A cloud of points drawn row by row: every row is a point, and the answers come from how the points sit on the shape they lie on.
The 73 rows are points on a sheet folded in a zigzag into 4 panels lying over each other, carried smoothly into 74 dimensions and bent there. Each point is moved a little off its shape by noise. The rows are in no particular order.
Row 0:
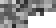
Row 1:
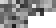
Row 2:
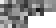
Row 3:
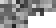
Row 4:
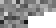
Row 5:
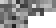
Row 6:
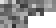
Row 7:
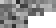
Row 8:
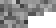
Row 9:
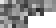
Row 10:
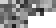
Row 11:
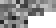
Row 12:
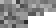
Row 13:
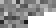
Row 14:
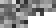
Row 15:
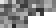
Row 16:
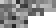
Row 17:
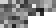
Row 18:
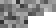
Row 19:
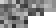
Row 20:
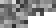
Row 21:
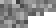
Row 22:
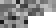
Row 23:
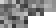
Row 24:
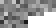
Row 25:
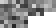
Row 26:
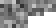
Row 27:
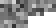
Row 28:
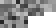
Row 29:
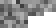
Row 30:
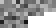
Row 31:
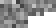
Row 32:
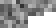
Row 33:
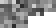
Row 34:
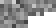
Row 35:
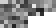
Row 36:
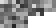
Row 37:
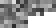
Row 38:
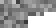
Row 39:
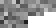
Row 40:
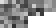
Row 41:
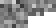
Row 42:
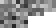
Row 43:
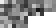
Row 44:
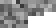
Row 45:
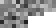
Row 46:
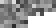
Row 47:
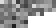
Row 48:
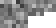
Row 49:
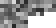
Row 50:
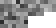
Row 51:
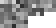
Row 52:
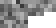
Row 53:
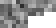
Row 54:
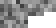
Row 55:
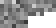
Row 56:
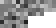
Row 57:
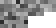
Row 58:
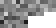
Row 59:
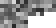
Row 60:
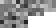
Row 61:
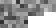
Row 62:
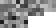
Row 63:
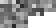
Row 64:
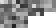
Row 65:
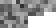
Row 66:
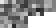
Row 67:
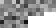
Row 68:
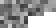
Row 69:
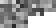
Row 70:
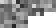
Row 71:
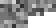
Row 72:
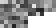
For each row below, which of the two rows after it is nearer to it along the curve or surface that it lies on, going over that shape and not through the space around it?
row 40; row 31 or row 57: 57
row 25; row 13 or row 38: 13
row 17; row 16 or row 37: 16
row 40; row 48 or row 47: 47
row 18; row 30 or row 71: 30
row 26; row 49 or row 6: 49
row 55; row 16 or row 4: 4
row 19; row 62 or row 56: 62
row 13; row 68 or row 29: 29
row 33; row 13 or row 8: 8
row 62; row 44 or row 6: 6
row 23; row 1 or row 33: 1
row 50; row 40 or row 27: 40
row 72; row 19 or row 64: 19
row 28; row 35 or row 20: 35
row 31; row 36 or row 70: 70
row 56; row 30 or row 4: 30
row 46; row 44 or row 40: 44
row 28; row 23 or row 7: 23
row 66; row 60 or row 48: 60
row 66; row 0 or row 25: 25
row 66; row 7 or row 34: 7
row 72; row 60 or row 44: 60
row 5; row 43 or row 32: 43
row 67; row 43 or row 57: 57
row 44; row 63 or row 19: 63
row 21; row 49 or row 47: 49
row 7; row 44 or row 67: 67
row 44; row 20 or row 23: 20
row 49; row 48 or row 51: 51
